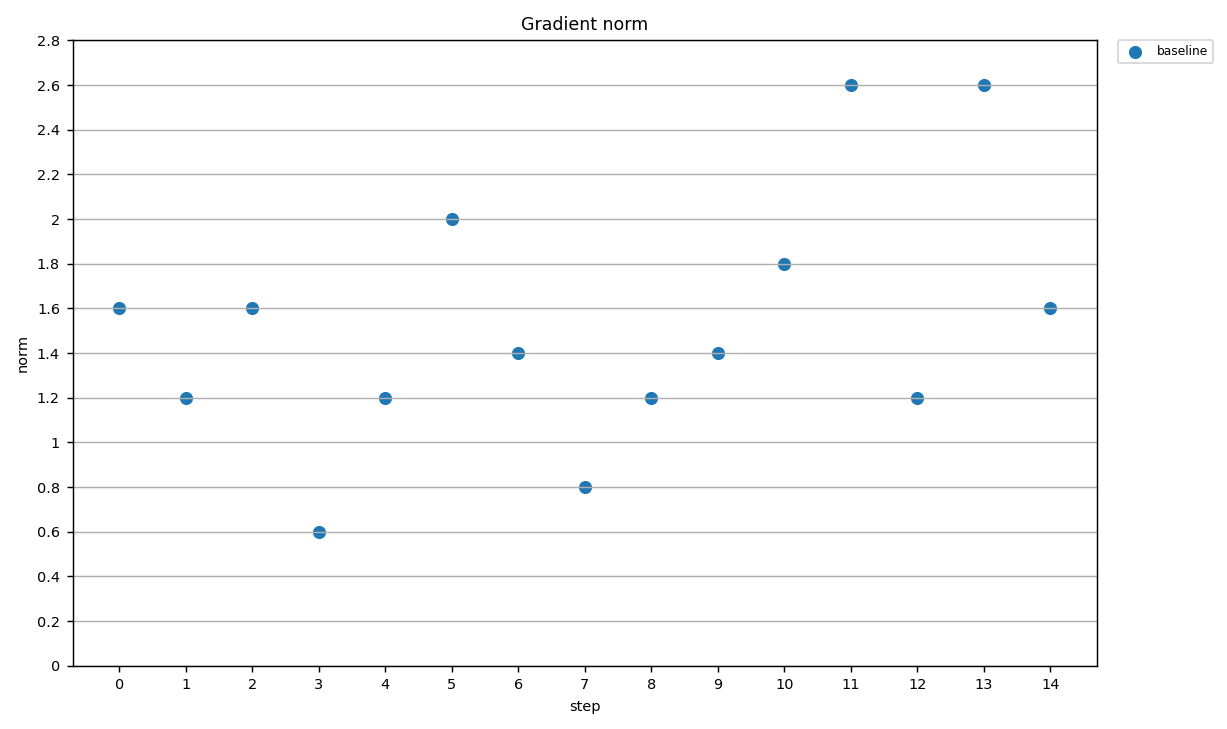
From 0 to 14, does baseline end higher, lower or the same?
the same
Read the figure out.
Title: Gradient norm
x-axis: step, ticks 0 1 2 3 4 5 6 7 8 9 10 11 12 13 14
y-axis: norm, ticks 0 0.2 0.4 0.6 0.8 1 1.2 1.4 1.6 1.8 2 2.2 2.4 2.6 2.8
Legend: baseline
Values:
baseline: 1.6 1.2 1.6 0.6 1.2 2 1.4 0.8 1.2 1.4 1.8 2.6 1.2 2.6 1.6
